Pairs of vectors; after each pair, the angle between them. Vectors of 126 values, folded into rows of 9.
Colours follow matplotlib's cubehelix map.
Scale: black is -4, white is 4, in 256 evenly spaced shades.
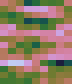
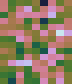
partly aligned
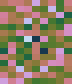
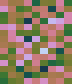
nearly opposite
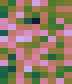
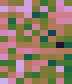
orthogonal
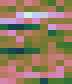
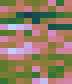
nearly opposite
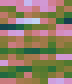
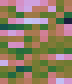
nearly parallel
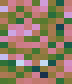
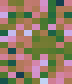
partly aligned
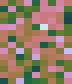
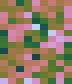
partly opposed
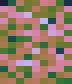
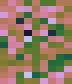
partly opposed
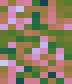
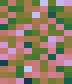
partly opposed
